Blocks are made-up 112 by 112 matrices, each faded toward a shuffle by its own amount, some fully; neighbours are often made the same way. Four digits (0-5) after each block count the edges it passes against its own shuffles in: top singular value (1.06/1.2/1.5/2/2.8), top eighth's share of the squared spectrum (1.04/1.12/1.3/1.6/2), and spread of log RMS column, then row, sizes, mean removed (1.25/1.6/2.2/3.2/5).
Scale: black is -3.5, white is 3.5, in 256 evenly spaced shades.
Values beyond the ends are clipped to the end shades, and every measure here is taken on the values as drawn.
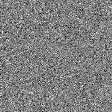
3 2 1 1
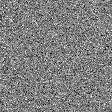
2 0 0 0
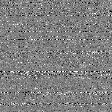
2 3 0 4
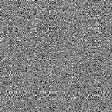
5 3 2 3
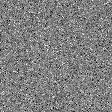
1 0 0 0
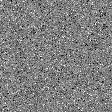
1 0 0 0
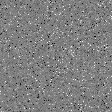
2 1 1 0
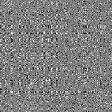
5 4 3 3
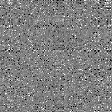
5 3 2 2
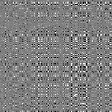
5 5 4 4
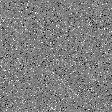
3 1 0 0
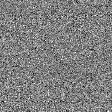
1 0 0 2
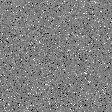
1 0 0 0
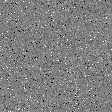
0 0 0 0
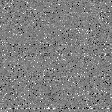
4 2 0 2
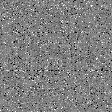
3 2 1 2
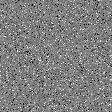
1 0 0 0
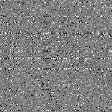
4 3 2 3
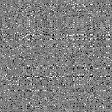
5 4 2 3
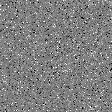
2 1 0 0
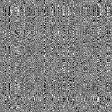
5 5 4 2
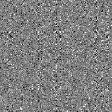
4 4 3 2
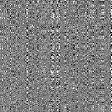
5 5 4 3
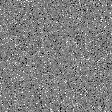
2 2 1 0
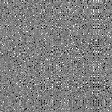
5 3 2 2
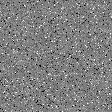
0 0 0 0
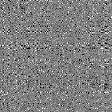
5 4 2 3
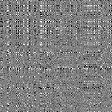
5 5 3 4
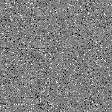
3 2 1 1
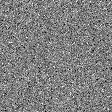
0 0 0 0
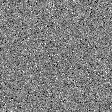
0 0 0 0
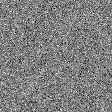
0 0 0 0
